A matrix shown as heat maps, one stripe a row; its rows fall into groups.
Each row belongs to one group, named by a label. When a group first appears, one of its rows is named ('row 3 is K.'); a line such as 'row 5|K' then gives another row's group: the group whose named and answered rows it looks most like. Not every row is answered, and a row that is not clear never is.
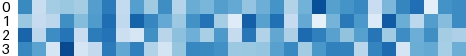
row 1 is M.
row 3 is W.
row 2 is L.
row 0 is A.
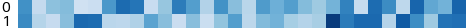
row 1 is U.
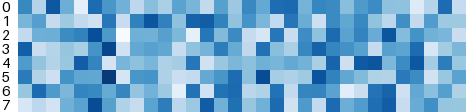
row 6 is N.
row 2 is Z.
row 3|A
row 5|A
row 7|Z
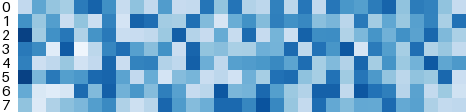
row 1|M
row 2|L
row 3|W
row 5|L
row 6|A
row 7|A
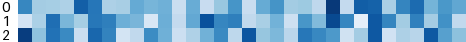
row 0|U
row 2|L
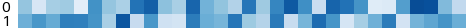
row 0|M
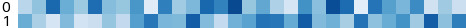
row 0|Z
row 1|M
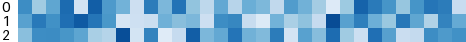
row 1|U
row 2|N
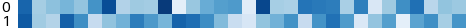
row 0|A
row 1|W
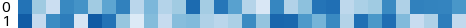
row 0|N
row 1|L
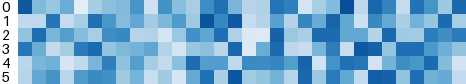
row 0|W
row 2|N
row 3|U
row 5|Z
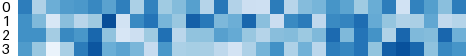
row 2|U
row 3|U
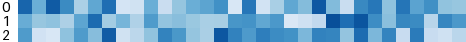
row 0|L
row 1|U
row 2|A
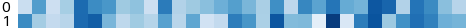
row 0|Z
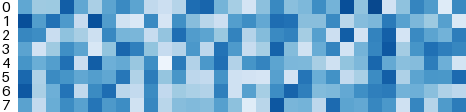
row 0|W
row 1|L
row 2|W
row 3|N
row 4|L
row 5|N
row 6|L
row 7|N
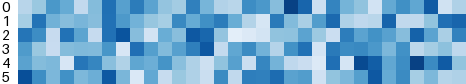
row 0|M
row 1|N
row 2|W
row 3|M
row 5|L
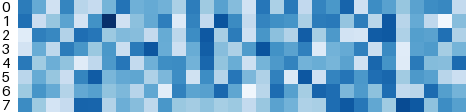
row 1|A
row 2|Z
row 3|M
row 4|W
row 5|Z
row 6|N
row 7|U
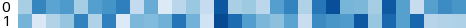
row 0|N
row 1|A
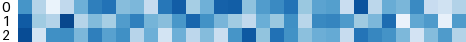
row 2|L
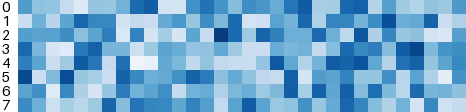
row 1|Z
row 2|A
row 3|U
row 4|U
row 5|W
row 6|W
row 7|M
